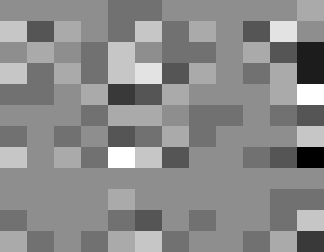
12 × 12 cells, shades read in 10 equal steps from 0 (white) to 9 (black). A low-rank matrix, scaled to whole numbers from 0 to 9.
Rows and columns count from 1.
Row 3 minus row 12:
1 -2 0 0 -1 2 0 1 0 -2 3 1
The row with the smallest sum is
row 2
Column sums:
44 52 46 52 45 44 53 50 49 52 49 58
